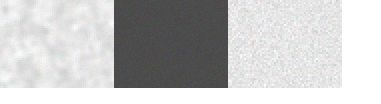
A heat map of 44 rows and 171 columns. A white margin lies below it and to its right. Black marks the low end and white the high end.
It is made of 1 by 3 panels. Panel 1,1: very high, blotchy, faint in contrast. Panel 1,2: low, flat. Panel 1,3: very high, fine-grained, faint in contrast.
